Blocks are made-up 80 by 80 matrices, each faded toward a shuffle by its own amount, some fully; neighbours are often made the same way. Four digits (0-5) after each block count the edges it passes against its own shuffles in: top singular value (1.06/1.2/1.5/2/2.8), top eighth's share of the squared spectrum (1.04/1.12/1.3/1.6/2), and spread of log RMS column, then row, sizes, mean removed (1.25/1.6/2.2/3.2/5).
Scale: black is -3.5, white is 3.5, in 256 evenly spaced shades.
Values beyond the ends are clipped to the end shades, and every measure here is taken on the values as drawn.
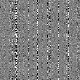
4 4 4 0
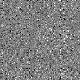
3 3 2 1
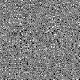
3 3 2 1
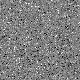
1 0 0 0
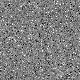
1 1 0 0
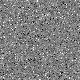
1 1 0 0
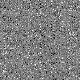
3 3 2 1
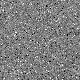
0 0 0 0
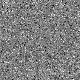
0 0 0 1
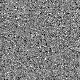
0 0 0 1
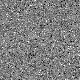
0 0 0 0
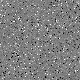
1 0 0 0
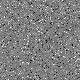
0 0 0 0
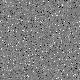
0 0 0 0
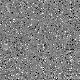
3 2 1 0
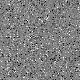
3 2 1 0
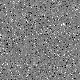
2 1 0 0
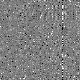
4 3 2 1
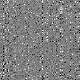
4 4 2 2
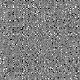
4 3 2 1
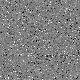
1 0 0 0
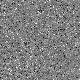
0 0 0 0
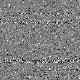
2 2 1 3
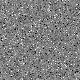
0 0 0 0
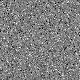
0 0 0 0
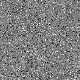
3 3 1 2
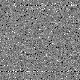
3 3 0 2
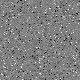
1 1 0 0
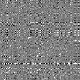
4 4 2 3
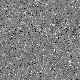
1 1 0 0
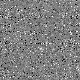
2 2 1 2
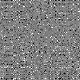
4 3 2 2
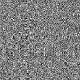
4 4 2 2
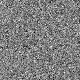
1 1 0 0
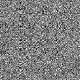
3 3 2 1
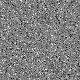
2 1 0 0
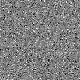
3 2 0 0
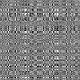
5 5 4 4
